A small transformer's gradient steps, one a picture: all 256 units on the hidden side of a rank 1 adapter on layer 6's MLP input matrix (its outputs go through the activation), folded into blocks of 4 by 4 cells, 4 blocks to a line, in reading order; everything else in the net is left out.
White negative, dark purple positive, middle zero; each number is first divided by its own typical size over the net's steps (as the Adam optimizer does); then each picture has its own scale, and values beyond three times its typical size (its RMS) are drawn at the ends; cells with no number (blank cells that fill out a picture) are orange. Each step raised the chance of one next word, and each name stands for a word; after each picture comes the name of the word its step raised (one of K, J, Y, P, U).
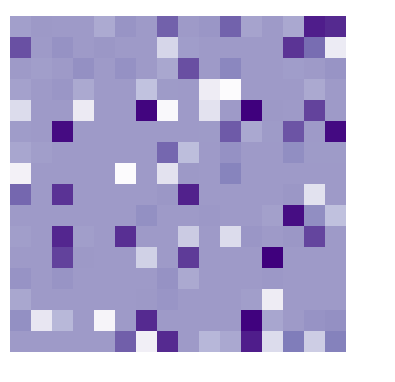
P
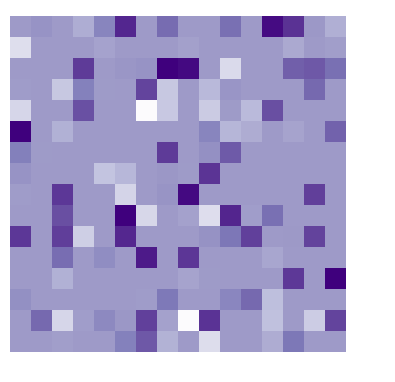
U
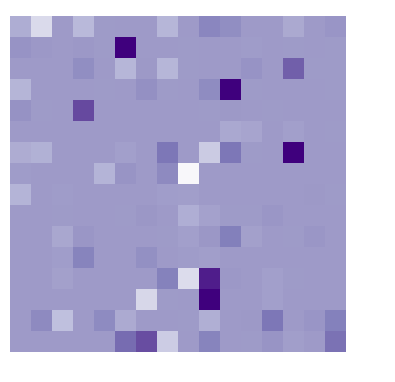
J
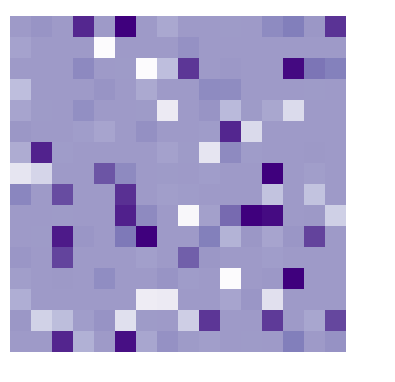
P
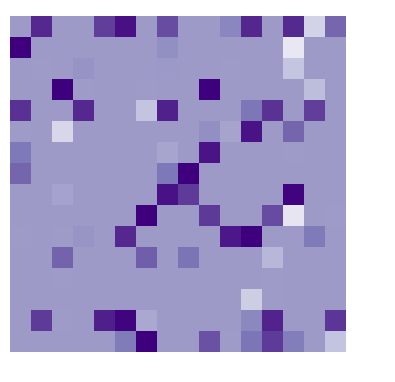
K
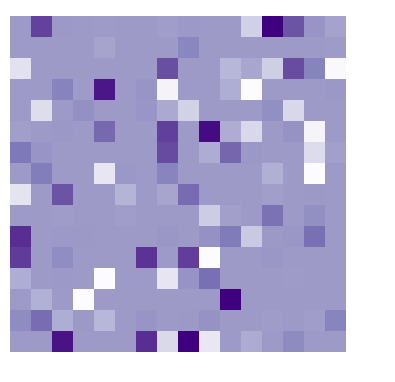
U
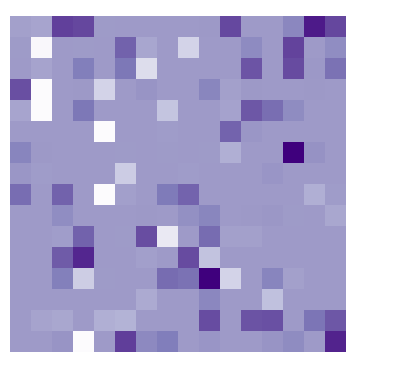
P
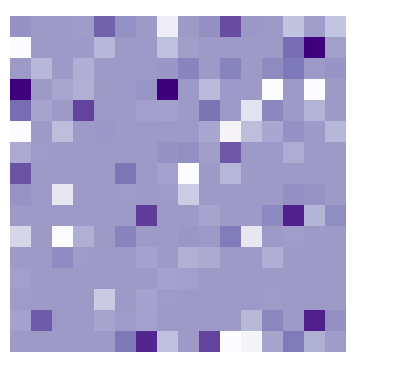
J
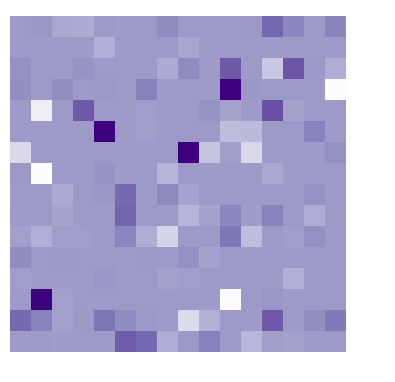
J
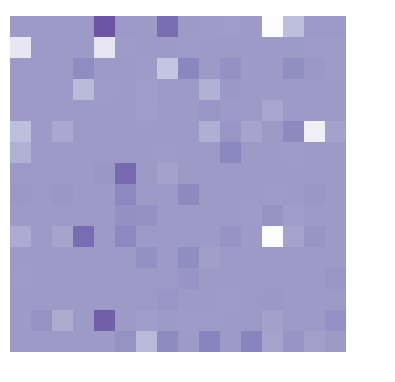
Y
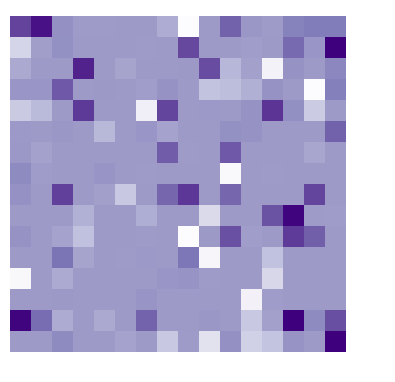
U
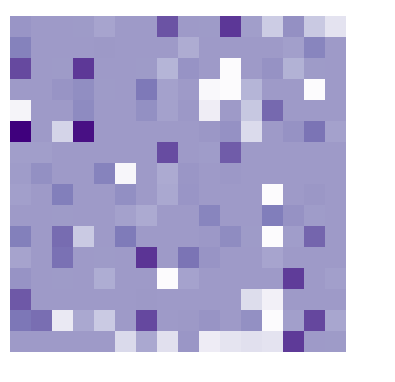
U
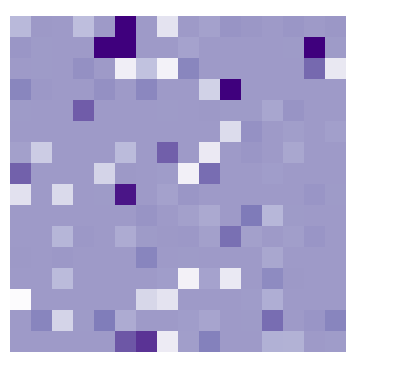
J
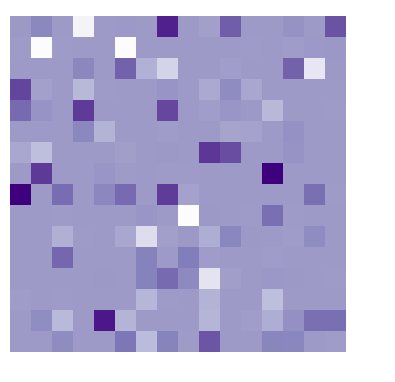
Y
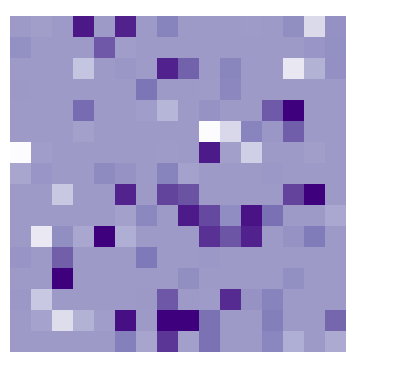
K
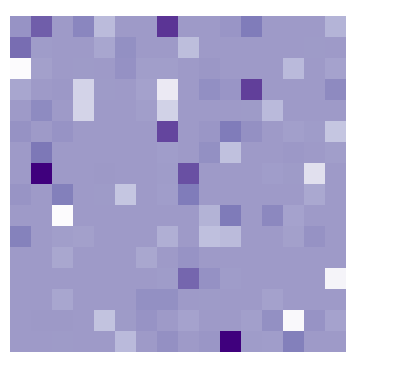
J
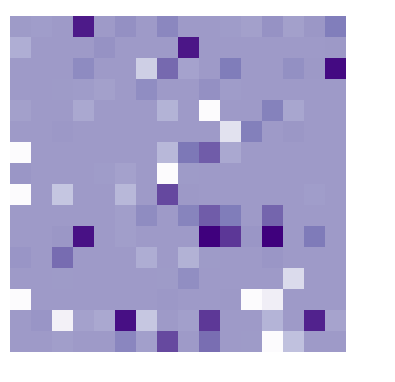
K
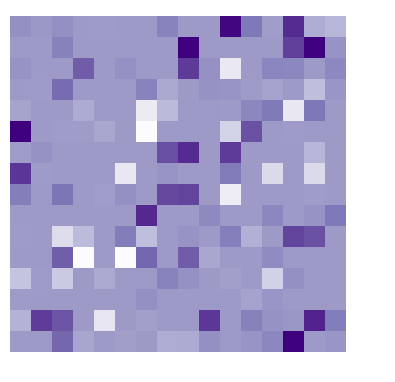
U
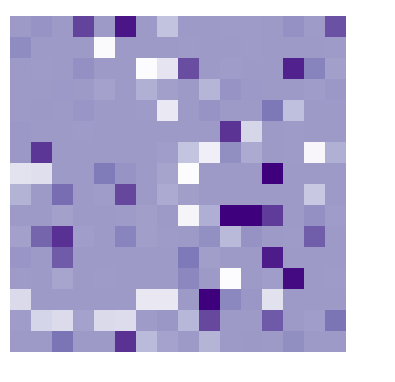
P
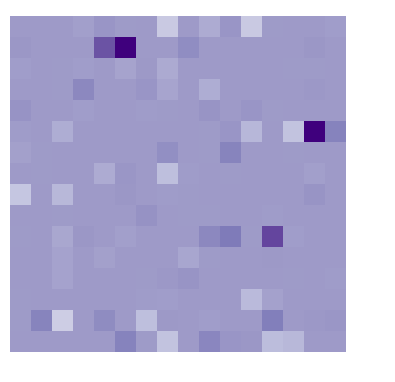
J
